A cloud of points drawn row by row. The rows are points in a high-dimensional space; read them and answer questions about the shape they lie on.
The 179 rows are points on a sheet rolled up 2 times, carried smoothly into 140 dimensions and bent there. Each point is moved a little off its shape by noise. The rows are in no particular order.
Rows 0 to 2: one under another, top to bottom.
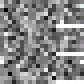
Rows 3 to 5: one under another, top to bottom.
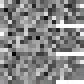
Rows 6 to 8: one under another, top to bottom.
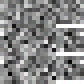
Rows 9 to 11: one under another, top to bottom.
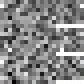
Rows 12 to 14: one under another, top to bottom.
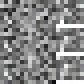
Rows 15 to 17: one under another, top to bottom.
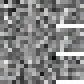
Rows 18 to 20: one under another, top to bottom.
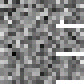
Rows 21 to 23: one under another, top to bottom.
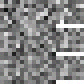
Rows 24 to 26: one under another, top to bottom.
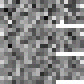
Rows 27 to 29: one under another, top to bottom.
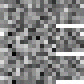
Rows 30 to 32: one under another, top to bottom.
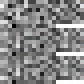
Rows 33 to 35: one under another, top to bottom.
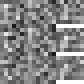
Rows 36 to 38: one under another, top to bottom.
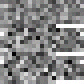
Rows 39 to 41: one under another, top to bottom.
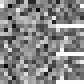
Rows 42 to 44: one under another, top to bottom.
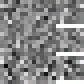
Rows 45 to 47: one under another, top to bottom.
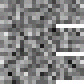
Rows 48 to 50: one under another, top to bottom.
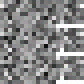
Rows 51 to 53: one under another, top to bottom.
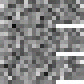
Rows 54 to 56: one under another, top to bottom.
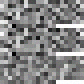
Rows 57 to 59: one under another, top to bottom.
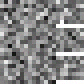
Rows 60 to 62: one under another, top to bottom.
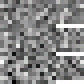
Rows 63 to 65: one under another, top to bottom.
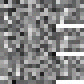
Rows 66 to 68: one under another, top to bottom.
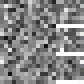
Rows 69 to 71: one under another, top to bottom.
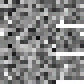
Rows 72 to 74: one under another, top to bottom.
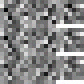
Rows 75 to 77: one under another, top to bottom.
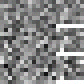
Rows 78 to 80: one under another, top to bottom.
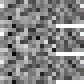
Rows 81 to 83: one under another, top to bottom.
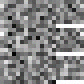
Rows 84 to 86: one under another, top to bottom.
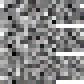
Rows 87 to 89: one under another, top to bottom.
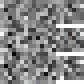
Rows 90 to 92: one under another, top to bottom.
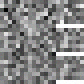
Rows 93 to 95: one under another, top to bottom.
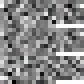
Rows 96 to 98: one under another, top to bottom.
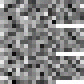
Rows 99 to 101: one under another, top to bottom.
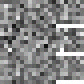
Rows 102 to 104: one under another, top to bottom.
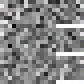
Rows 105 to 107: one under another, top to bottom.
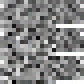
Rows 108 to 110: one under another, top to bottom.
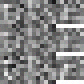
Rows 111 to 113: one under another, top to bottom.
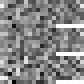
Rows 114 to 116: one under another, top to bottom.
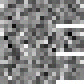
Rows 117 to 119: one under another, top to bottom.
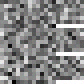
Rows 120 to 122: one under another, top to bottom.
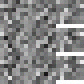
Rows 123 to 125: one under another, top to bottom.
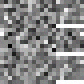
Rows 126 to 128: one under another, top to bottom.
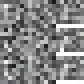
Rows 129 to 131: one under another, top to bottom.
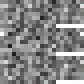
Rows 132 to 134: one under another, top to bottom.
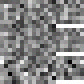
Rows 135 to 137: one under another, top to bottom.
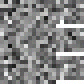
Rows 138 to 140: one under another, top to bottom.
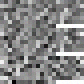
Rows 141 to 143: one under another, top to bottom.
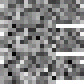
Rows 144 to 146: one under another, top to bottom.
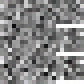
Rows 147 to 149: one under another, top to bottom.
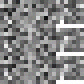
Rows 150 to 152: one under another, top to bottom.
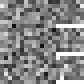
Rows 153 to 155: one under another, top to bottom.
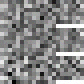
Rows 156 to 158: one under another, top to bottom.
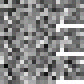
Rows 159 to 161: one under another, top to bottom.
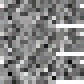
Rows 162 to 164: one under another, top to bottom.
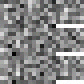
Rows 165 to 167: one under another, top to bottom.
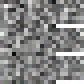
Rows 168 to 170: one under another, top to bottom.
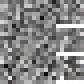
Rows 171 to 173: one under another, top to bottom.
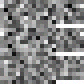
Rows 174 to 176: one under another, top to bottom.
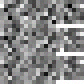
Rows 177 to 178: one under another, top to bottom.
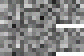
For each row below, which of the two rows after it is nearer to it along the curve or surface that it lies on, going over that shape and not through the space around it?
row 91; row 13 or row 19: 13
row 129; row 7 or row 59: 59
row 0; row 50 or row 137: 50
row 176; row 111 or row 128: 111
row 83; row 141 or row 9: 141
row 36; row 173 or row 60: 60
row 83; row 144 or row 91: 91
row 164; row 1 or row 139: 1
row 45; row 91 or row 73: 91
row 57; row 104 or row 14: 14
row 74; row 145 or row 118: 145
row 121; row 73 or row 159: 159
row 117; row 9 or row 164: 164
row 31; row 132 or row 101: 132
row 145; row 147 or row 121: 121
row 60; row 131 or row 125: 125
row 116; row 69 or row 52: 52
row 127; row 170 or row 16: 170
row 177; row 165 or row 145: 165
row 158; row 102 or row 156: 156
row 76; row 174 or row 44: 44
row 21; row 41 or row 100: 41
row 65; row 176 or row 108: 108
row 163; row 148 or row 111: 111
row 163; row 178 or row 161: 178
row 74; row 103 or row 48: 48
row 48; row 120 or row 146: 120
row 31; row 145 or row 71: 71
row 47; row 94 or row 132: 94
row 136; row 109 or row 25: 25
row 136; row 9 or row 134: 9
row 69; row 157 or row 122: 157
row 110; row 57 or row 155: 57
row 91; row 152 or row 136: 152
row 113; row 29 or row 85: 85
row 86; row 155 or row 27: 27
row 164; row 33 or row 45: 33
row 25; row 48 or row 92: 48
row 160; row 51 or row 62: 51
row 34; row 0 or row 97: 0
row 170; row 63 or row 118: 63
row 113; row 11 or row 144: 11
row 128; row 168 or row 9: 168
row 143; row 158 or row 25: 158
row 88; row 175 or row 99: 175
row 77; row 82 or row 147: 147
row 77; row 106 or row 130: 106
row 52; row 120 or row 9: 120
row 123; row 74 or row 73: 73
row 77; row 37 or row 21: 21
